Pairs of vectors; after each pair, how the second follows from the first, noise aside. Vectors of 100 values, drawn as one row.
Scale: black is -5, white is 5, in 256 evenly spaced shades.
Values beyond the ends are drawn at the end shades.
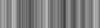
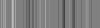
partly zeroed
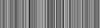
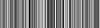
scaled up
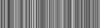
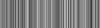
reversed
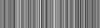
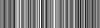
scaled up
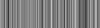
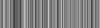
reversed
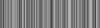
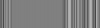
partly zeroed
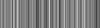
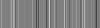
partly zeroed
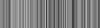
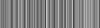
sign-scrambled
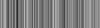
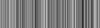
reversed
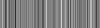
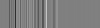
partly zeroed
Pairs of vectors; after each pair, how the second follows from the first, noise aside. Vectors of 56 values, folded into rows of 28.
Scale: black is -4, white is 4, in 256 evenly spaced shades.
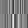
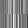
sign-scrambled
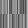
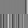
partly zeroed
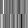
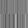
partly zeroed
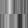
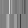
partly zeroed
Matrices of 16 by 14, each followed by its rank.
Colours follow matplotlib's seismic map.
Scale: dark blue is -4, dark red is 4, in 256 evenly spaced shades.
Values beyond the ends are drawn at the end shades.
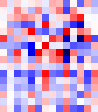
three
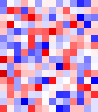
full rank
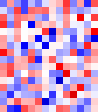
full rank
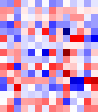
three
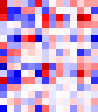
three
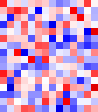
full rank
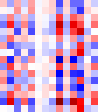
two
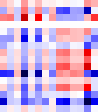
two
